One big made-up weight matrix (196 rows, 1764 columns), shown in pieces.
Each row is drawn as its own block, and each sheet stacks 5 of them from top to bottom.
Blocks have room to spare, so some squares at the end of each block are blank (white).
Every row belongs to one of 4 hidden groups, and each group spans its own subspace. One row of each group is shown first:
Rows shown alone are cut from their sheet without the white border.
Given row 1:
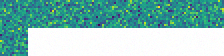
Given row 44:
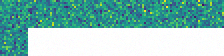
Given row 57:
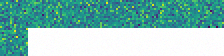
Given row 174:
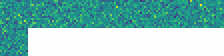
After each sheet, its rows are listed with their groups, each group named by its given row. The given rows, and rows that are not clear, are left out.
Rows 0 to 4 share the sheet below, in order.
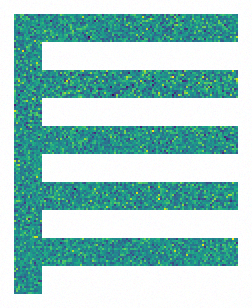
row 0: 57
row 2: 57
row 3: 57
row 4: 1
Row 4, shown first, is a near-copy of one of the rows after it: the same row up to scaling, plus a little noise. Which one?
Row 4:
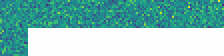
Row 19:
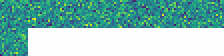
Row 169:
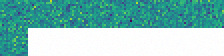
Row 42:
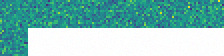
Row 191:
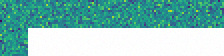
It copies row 42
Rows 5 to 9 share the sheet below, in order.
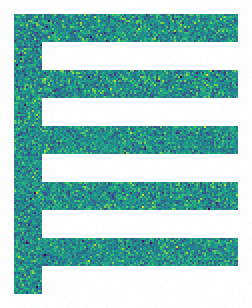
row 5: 44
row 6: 44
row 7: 174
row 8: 44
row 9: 57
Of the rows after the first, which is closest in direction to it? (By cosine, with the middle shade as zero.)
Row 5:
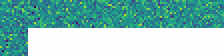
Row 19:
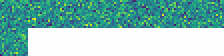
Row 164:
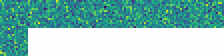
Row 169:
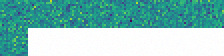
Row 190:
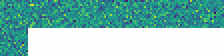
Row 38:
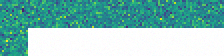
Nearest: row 164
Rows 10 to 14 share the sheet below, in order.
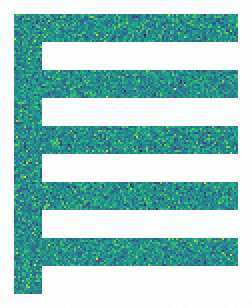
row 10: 1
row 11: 44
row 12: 57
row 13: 174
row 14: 1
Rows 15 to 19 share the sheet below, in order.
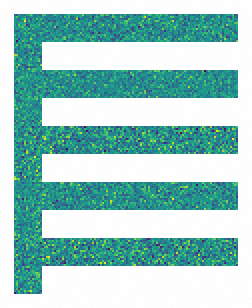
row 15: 1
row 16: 174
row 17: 44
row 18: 44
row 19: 1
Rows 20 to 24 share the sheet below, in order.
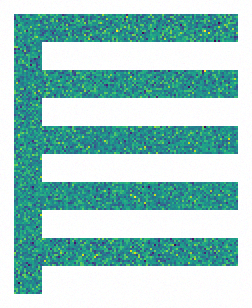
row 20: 57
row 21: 174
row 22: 174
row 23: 174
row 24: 174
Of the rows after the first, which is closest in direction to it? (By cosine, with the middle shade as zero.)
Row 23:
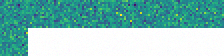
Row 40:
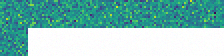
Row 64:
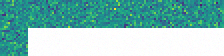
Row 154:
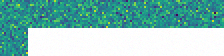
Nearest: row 64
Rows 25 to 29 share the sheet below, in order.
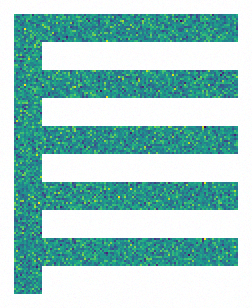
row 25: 44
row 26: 44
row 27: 174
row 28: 174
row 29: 174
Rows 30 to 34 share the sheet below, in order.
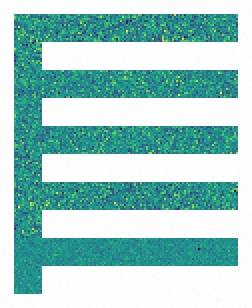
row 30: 1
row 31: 1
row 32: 57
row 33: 1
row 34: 174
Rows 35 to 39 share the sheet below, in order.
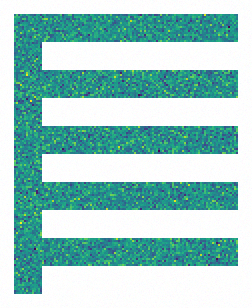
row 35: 174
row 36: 57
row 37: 1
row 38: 44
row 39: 44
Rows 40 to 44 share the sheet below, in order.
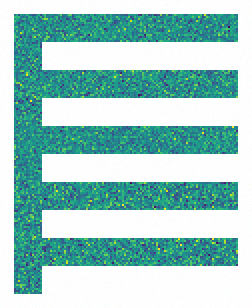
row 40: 174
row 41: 57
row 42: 1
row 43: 57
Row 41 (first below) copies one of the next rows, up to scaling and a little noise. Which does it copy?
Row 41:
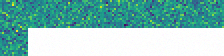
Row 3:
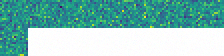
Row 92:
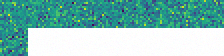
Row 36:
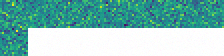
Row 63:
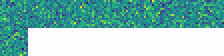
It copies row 36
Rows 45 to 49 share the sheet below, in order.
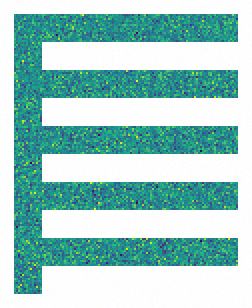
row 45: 1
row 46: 57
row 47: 57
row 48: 1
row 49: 57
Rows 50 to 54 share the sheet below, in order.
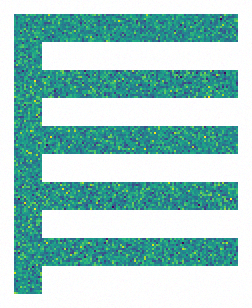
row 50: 44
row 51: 44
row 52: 174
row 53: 1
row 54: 1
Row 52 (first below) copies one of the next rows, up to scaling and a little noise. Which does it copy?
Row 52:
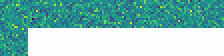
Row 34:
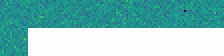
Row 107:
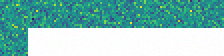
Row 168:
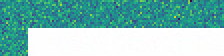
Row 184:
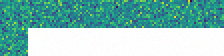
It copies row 107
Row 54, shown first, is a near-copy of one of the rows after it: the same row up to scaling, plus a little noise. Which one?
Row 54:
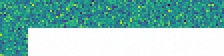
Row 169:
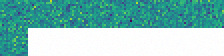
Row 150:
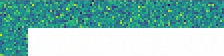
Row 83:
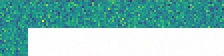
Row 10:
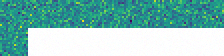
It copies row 150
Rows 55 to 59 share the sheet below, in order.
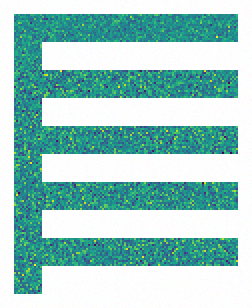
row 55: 174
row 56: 174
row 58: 174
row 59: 57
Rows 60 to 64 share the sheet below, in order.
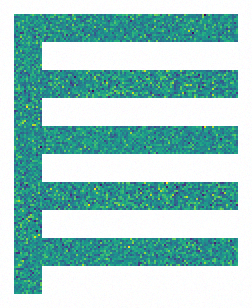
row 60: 174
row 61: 57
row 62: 174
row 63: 57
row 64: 57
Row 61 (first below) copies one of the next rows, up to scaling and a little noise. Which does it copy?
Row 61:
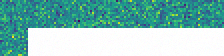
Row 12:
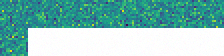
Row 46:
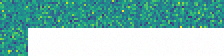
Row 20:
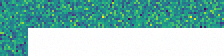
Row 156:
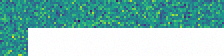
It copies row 156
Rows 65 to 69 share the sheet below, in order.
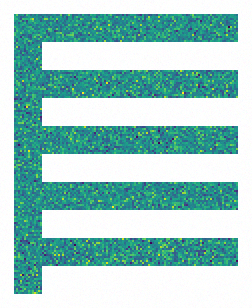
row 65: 174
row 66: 57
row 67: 57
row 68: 1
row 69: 57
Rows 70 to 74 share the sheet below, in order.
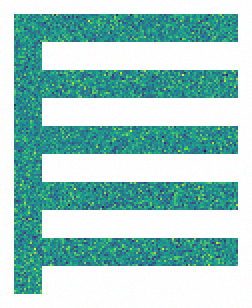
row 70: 44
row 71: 1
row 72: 1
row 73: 57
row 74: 44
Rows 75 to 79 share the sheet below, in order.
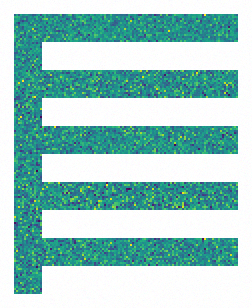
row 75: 174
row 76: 57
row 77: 44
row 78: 1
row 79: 174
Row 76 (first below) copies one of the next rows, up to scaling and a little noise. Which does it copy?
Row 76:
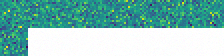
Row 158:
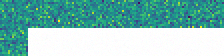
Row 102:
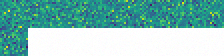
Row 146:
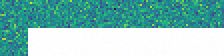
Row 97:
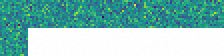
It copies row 102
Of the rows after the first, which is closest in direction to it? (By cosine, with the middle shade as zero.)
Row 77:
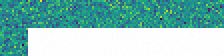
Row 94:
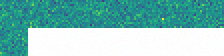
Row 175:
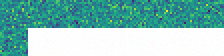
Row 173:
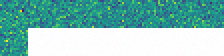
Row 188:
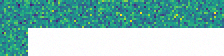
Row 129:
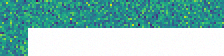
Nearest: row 175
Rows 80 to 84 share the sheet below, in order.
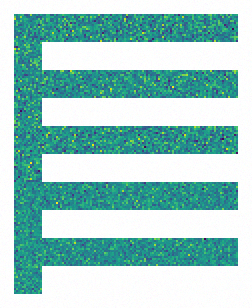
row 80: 57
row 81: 44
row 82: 1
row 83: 1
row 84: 174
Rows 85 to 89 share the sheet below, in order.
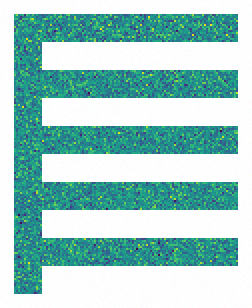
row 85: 174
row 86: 57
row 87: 44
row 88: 44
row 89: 57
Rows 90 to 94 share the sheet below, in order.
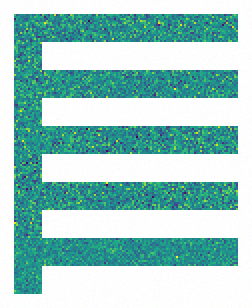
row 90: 44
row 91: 44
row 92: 57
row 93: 1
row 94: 44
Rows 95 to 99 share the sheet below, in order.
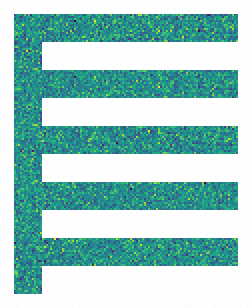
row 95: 57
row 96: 57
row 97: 57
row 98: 174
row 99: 44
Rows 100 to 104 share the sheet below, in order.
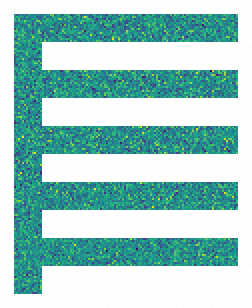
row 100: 1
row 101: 44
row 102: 57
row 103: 57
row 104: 57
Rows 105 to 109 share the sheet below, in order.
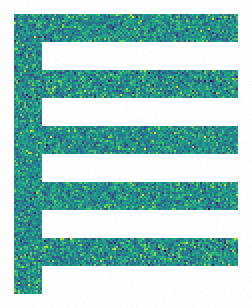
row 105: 44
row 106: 174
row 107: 174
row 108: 44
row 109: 44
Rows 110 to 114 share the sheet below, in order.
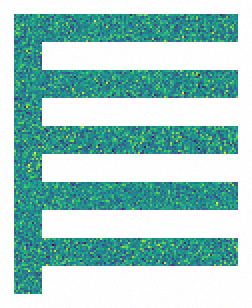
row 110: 57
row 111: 57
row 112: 1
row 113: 44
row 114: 1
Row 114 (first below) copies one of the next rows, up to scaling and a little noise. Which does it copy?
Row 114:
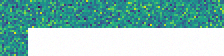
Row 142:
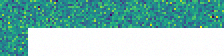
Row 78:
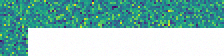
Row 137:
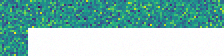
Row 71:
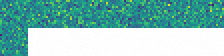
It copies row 137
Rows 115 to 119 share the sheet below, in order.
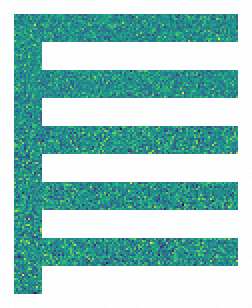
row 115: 44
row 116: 57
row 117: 57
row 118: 57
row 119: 57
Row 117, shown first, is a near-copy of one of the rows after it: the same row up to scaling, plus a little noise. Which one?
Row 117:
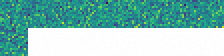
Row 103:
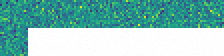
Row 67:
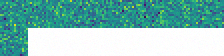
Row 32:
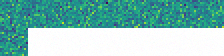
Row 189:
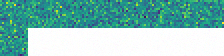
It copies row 32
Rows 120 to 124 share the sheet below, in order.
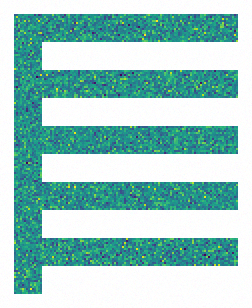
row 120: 1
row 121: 1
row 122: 57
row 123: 174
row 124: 57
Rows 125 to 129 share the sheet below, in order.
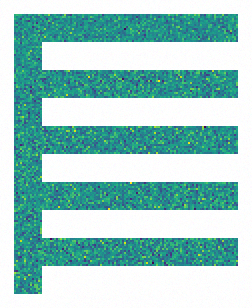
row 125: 1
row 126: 44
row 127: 174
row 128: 57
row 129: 57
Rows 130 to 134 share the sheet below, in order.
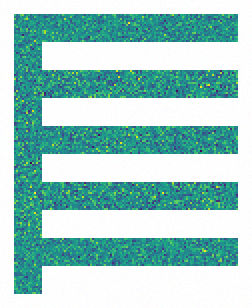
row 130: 57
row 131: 44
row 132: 57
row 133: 44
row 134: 1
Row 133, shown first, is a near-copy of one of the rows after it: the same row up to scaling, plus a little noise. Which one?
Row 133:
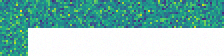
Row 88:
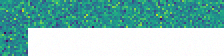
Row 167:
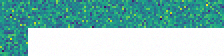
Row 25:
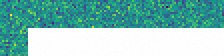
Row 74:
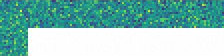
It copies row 74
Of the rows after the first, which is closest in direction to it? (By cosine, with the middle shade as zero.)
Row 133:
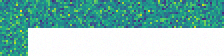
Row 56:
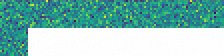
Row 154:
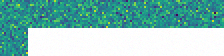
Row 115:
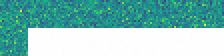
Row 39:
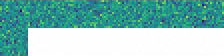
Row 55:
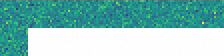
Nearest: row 115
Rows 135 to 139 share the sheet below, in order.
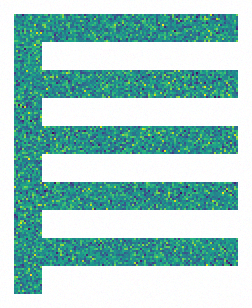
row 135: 44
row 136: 57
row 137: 1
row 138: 44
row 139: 57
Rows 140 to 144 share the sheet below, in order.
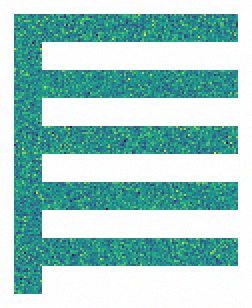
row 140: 1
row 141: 57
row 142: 1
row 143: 44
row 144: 44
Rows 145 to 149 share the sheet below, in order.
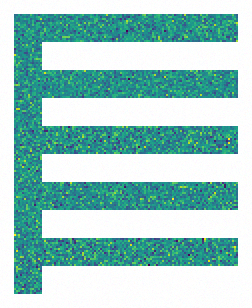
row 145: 1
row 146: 57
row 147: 174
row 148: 44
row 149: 174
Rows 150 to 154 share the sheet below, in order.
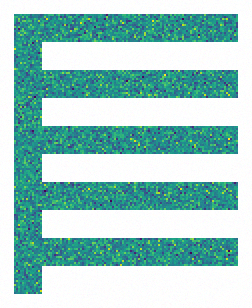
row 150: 1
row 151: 57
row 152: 174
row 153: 44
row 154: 174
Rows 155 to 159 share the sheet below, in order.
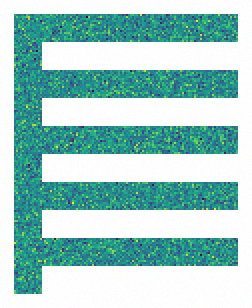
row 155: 57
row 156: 57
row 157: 1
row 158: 57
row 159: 44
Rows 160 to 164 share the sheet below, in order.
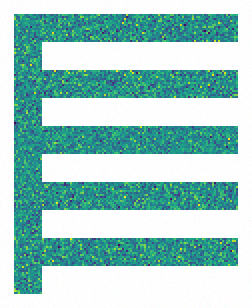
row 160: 57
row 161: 44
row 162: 174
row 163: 1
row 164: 44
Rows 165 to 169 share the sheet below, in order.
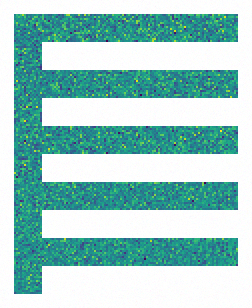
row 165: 44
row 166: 57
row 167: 44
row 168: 174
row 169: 1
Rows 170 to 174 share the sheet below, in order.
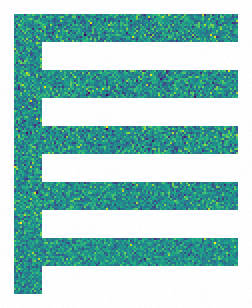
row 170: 174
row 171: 57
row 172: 1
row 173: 44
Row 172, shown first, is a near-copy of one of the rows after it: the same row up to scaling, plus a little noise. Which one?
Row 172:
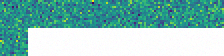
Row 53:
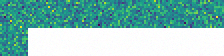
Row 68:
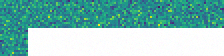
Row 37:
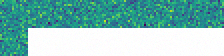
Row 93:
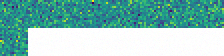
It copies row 93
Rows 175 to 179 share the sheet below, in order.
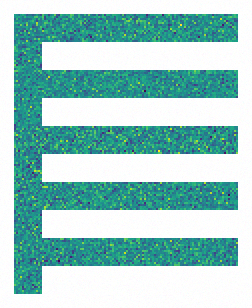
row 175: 44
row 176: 1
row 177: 1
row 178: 174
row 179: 1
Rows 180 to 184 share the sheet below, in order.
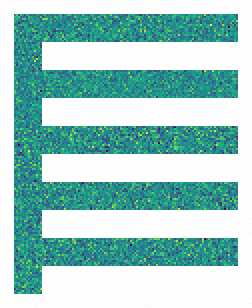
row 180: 174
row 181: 174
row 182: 57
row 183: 1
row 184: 174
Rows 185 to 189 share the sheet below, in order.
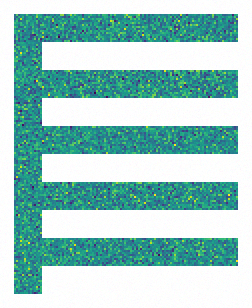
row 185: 1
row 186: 44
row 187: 44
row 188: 174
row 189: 57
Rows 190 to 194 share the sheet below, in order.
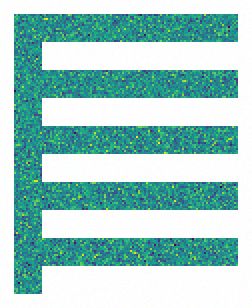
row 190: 174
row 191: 1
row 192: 57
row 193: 44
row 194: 174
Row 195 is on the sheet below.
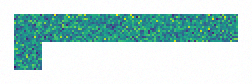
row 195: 44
